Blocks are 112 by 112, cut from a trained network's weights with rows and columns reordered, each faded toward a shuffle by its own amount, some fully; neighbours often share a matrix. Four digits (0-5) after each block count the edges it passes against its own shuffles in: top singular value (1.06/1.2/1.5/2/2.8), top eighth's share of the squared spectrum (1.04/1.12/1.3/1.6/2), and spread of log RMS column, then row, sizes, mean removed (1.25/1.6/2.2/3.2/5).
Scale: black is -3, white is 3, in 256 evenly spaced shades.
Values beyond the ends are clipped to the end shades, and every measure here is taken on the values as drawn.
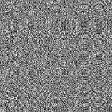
4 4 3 3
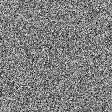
0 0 0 0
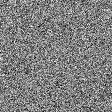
0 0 0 0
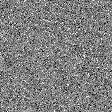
1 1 0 0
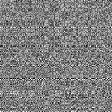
5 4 2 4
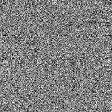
4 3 1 2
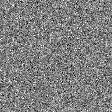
2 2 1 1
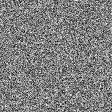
0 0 0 0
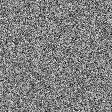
1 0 0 0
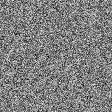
0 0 0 0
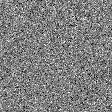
0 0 0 0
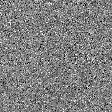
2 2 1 1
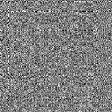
4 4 2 3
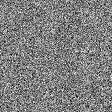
2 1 0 0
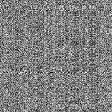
4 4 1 2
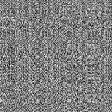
4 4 1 2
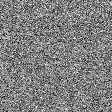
2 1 0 0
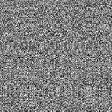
4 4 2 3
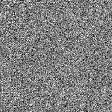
3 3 1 1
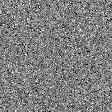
2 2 0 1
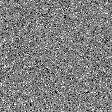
2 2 0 1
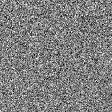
3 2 1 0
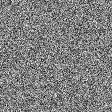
2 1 0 0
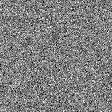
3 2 0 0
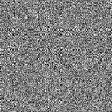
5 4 2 3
